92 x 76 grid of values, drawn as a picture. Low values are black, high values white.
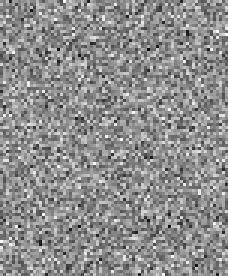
Slope: none. Histogram: bell-shaped. Stripes: none. Symmetry: a half turn. Grain: fine.
